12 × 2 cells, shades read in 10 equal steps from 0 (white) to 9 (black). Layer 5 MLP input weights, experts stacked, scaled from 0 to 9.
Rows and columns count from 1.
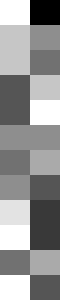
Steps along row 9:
up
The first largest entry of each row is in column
2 2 2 1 1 1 1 2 2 2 1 2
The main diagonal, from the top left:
0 4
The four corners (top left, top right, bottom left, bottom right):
0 9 0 6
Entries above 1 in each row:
1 2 2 2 1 2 2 2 1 1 2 1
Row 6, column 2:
4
